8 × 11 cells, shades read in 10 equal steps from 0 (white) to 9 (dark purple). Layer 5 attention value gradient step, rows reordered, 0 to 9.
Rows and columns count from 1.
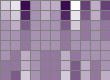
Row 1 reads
2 1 9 4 3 3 9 0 7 3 7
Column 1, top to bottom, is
2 3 4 4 4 4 5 5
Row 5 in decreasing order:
5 5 4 4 4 4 4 4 4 4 4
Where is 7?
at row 1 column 9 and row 1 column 11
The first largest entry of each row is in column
3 3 3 3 3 2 8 2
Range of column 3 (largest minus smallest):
7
